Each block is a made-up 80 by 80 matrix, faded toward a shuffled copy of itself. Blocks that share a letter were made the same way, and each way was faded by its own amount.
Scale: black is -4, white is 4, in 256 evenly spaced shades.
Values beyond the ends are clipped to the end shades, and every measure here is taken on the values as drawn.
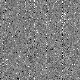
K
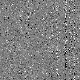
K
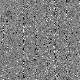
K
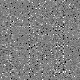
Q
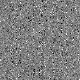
K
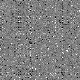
Q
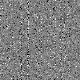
K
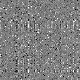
Q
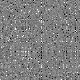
Q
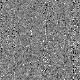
K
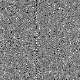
K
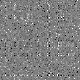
Q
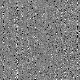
K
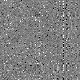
Q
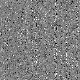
K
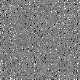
Q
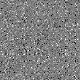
Q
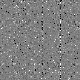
Q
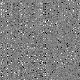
Q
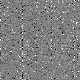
Q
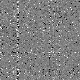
Q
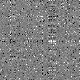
Q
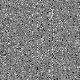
K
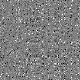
Q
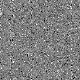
K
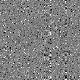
Q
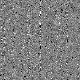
K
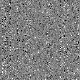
K
